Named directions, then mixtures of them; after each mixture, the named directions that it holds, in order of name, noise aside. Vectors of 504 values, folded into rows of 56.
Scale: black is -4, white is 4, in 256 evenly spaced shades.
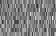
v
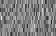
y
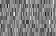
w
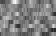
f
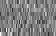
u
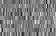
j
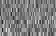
j, u, v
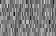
w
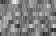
f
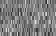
j, u, y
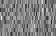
y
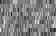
f, j, v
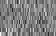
u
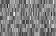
f, w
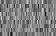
u, w, y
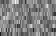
f, u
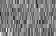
u, v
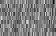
v, w, y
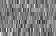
u
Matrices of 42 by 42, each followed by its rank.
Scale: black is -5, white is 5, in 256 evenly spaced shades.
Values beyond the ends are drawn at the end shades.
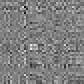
five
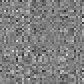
five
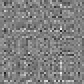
five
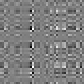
two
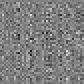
five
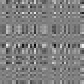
two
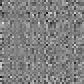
five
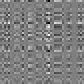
two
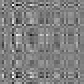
two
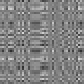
two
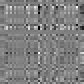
two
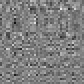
five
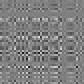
two
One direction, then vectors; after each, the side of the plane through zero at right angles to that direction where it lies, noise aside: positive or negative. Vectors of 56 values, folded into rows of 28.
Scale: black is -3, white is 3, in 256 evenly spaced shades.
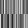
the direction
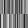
negative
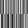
positive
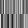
positive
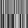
positive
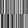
positive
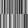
negative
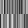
negative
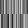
positive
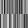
negative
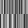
negative
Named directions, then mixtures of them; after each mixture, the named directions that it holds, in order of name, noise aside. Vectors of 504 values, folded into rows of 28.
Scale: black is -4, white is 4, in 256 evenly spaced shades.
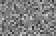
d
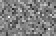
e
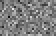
d, e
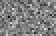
e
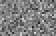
d, e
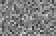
d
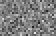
d, e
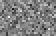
e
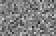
d, e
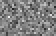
e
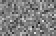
d, e
